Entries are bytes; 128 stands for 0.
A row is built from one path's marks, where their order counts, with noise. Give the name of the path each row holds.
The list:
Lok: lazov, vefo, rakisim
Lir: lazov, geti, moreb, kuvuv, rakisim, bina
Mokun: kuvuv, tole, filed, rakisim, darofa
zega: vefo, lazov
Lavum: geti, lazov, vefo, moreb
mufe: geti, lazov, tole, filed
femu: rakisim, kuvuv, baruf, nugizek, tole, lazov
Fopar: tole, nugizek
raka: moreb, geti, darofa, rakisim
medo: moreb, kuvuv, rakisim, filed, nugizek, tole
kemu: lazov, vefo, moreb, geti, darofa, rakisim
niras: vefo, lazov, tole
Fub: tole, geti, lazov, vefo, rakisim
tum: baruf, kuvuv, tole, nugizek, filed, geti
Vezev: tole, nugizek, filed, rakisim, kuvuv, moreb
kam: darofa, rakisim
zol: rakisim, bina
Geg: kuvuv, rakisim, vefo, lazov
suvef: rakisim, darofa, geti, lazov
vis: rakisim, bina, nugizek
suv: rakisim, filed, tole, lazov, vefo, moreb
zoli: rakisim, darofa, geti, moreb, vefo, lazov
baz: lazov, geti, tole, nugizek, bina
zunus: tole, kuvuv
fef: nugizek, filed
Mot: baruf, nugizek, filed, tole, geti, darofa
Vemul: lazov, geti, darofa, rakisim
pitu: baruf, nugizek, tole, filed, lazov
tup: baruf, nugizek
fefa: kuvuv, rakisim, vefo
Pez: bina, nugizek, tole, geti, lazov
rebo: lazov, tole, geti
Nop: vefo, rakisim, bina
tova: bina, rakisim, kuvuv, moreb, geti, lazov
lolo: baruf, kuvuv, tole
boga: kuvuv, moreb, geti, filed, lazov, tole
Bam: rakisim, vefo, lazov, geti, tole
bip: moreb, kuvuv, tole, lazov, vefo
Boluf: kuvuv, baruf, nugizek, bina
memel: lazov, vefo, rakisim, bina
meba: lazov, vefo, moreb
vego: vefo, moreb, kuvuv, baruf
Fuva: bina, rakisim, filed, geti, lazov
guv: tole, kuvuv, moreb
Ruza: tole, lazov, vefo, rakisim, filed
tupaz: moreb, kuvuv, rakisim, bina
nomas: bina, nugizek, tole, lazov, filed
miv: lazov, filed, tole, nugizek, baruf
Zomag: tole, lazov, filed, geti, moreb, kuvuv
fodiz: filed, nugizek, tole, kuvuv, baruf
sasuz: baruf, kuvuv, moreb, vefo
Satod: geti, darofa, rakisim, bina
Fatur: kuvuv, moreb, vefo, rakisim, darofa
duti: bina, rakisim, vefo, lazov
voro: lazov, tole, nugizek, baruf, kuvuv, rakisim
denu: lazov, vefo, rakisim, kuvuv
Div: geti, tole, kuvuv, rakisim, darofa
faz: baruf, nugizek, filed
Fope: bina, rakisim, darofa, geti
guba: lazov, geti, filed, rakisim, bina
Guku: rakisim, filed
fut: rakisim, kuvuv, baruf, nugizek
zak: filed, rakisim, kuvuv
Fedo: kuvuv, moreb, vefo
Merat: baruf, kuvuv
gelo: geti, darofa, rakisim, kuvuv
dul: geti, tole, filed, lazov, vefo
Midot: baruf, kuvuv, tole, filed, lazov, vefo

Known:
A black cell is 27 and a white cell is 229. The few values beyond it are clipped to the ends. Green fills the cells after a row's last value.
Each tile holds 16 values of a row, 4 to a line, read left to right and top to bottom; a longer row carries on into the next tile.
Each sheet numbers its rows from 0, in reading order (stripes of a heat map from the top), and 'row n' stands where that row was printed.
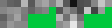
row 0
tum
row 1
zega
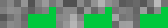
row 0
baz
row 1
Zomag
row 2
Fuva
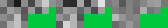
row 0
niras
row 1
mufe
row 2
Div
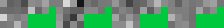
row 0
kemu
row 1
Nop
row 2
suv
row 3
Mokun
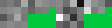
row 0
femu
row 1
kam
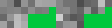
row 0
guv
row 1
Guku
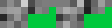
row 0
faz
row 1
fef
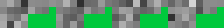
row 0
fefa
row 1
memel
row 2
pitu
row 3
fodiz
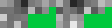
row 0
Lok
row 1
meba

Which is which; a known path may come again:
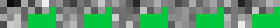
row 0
rebo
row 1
Bam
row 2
Lok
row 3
Mot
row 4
meba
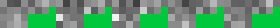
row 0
Zomag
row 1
Vemul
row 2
raka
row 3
suv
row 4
Fuva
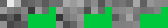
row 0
vis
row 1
fut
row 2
femu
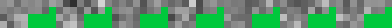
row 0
vego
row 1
dul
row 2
baz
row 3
miv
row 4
guba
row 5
Fub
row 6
gelo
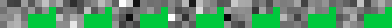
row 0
boga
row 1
Lavum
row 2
zol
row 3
kam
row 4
Boluf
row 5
Satod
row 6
pitu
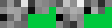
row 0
Fopar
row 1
tup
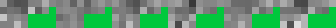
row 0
zoli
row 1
medo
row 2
Geg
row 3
fefa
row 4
tova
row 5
Fedo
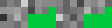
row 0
fodiz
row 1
Fope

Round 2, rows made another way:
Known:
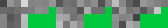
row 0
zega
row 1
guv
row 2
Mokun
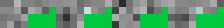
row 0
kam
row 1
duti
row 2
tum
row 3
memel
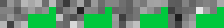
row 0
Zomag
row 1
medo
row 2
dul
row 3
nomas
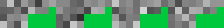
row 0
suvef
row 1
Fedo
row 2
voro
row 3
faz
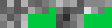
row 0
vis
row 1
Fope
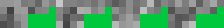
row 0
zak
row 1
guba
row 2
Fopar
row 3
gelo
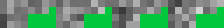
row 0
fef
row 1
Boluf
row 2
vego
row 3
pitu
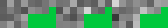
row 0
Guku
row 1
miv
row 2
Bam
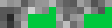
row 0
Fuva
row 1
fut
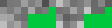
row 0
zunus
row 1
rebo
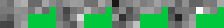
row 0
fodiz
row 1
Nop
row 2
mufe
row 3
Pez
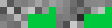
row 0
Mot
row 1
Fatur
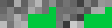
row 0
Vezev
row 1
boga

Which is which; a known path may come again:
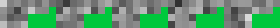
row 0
Vemul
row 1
Midot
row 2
lolo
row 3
tum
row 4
Nop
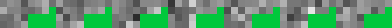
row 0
fefa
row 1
Div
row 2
Fatur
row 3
niras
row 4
faz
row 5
baz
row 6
Merat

